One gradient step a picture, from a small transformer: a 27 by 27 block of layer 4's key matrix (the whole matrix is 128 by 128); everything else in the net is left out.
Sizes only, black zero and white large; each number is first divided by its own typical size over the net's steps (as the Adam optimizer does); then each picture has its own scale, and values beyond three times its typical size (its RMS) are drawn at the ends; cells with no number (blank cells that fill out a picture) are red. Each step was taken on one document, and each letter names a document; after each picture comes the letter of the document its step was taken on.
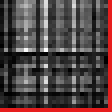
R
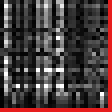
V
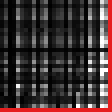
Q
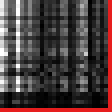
R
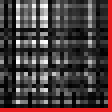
R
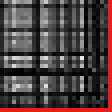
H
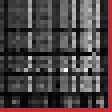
H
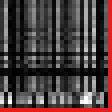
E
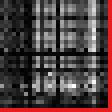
E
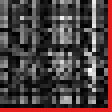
R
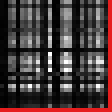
Q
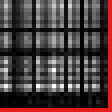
R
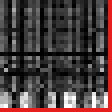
E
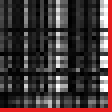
H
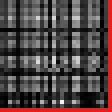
H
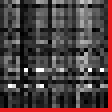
V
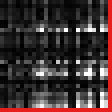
Q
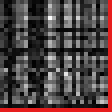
H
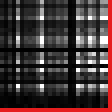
Q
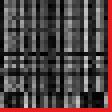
E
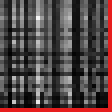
H
